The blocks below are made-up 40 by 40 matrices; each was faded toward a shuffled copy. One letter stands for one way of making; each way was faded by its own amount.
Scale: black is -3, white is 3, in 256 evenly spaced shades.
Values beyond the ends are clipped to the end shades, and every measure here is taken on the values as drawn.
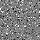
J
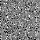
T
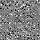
J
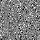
T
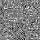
J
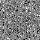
T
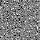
T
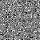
J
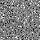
J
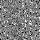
T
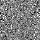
T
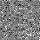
J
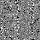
T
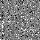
T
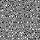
J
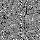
T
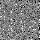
T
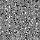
T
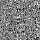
T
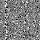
T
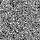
T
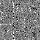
T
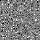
J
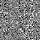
T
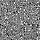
T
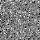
T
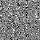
T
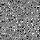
J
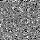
J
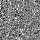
T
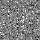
T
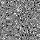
J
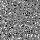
J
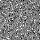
T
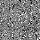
T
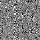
T
